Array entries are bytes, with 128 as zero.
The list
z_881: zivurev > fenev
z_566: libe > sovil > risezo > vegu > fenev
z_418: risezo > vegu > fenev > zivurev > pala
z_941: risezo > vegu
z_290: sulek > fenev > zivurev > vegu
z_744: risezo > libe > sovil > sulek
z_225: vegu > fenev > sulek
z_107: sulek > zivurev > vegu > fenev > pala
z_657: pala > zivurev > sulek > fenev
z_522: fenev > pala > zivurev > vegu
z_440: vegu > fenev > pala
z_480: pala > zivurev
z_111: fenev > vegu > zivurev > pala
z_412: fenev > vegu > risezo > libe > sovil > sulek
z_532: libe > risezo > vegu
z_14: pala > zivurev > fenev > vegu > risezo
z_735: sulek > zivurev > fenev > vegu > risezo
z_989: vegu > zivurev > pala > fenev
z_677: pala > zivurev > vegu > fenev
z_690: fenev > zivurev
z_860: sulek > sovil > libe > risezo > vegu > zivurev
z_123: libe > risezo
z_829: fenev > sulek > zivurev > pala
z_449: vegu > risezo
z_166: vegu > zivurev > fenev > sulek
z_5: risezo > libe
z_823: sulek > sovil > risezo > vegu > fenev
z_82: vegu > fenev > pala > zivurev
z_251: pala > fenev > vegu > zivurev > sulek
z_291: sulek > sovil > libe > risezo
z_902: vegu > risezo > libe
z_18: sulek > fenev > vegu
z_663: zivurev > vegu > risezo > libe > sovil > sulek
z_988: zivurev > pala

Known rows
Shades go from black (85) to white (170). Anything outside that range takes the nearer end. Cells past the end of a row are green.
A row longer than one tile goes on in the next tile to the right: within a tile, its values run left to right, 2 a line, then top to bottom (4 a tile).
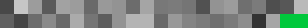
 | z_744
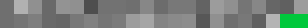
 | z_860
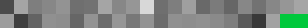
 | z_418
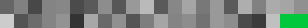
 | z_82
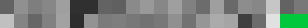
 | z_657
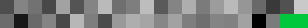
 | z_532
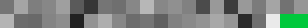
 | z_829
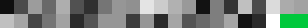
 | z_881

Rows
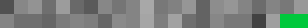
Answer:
z_663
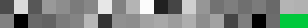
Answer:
z_449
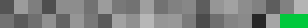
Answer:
z_566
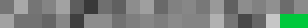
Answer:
z_107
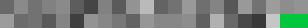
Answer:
z_166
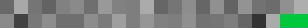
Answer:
z_412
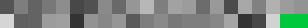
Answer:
z_522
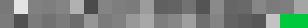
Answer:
z_823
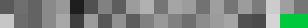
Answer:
z_677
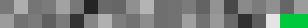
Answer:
z_290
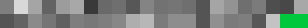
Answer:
z_291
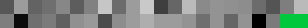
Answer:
z_902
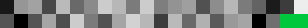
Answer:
z_5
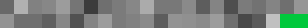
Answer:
z_735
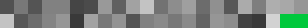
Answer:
z_111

